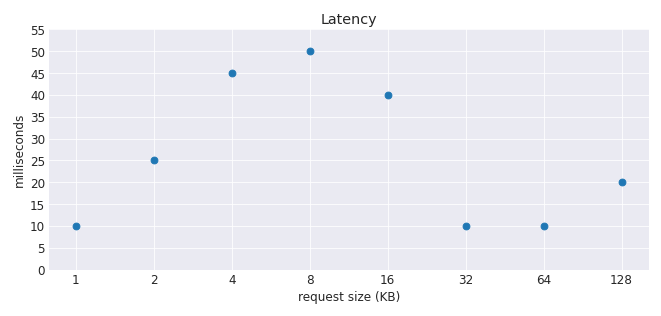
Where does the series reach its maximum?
8
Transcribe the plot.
Title: Latency
x-axis: request size (KB), ticks 1 2 4 8 16 32 64 128
y-axis: milliseconds, ticks 0 5 10 15 20 25 30 35 40 45 50 55
Values:
10 25 45 50 40 10 10 20
